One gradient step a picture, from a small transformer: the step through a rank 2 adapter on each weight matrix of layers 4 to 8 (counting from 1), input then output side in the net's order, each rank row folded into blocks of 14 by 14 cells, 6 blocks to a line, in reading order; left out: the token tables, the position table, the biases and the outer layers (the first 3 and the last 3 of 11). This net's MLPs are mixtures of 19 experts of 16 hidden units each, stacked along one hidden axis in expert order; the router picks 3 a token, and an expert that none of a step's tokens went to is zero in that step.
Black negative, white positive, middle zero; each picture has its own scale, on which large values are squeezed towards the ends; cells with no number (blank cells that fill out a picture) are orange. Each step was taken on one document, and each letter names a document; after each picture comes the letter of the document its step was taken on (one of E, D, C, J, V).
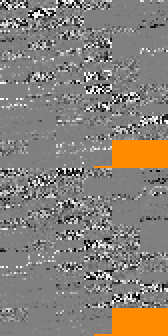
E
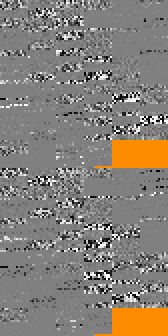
E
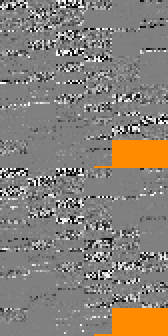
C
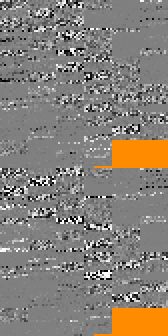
C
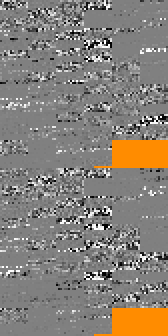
E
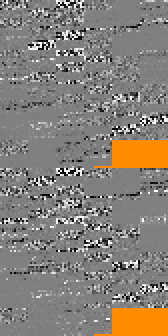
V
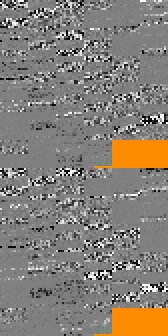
V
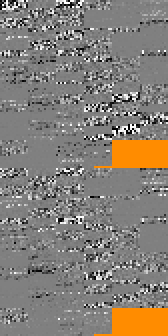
V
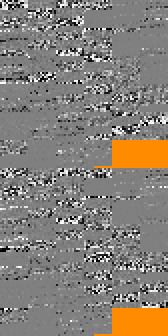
C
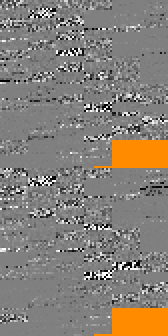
C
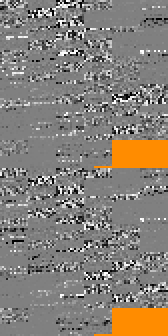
V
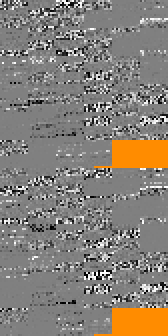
V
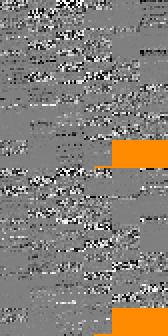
V
